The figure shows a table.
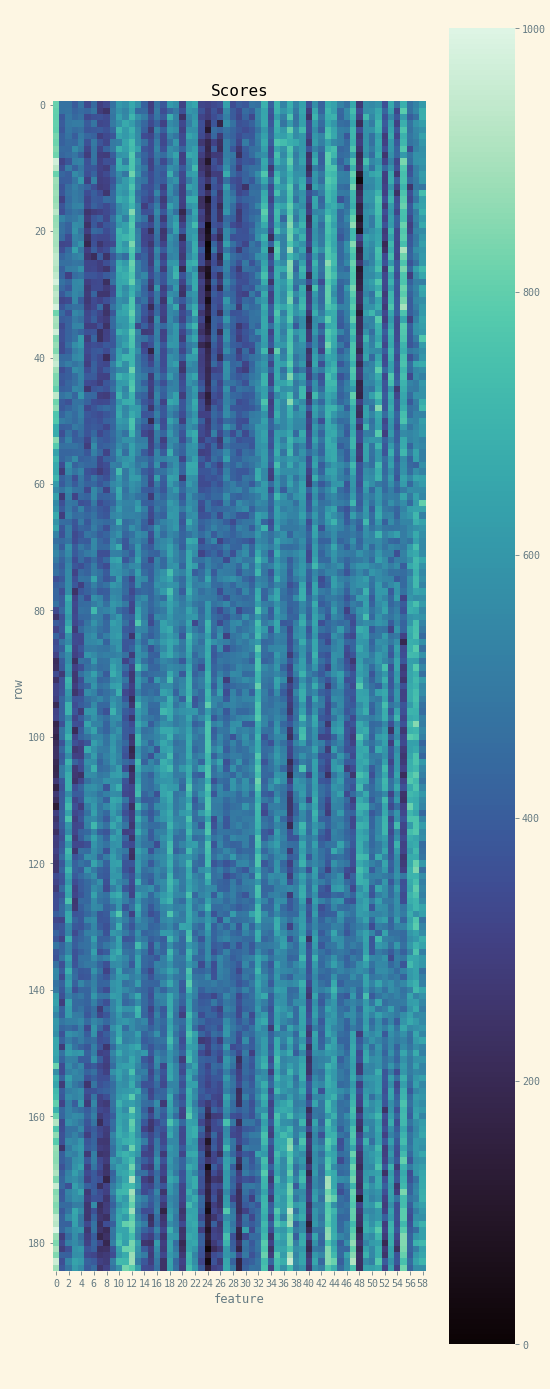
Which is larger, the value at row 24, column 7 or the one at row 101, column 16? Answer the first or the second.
the second
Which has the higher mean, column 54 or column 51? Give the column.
51
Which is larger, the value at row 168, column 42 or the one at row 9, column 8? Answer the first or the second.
the first
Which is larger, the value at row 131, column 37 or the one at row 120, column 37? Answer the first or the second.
the first
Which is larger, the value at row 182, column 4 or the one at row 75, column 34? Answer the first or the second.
the first
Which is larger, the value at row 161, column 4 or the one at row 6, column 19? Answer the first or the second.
the second
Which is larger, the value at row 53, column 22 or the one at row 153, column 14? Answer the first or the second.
the first
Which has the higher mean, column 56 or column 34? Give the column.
56
